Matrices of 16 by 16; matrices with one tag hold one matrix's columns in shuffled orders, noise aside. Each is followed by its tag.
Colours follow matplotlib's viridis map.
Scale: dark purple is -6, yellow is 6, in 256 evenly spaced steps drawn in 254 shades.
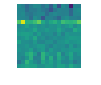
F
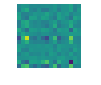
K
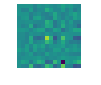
K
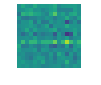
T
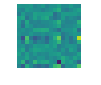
K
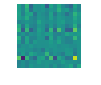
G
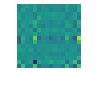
K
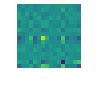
K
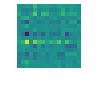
T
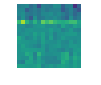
F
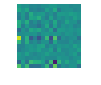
K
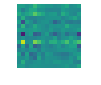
T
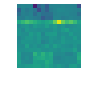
F
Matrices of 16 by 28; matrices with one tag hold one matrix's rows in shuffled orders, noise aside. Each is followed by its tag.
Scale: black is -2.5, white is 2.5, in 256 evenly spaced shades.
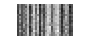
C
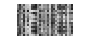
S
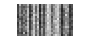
C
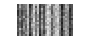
C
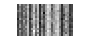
C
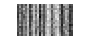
C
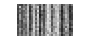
C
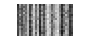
C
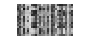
S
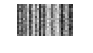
C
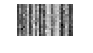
C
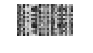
S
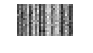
C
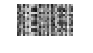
S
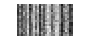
C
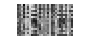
S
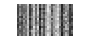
C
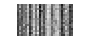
C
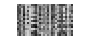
S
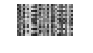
S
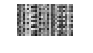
S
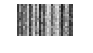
C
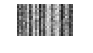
C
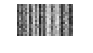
C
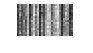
C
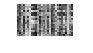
S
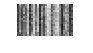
C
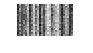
C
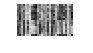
S
